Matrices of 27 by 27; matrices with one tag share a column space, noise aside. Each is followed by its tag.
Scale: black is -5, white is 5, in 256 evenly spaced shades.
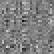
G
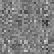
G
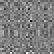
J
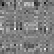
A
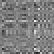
J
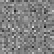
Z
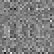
J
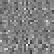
G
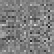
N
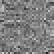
J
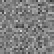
Z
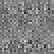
G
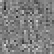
G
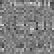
A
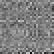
J
